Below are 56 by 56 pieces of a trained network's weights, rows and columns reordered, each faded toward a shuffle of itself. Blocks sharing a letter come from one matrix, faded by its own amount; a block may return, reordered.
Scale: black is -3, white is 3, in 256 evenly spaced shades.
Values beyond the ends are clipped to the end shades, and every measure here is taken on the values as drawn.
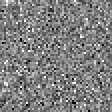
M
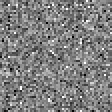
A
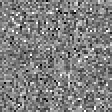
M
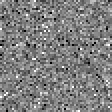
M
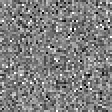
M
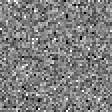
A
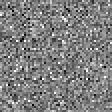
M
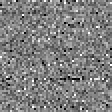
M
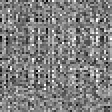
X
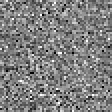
A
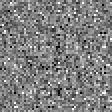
M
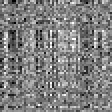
X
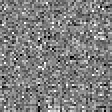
M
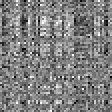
X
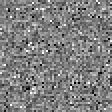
M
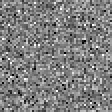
A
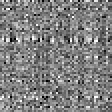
X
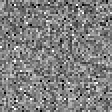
A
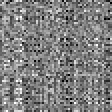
X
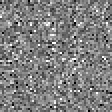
M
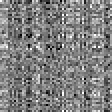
X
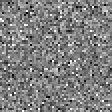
M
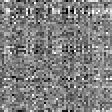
X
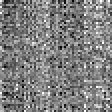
X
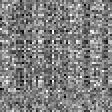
X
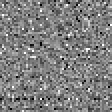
M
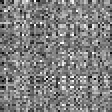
X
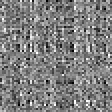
X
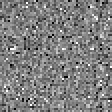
M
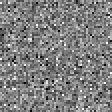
A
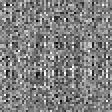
X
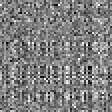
X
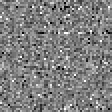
M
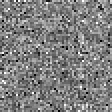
A
